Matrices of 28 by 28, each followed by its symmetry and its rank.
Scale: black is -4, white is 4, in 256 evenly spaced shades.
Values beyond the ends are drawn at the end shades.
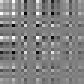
symmetric, rank one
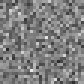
neither, full rank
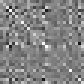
symmetric, rank five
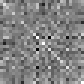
symmetric, rank five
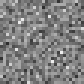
symmetric, full rank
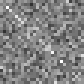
symmetric, full rank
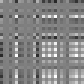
symmetric, rank one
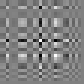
symmetric, rank one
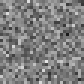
neither, full rank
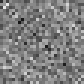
symmetric, full rank
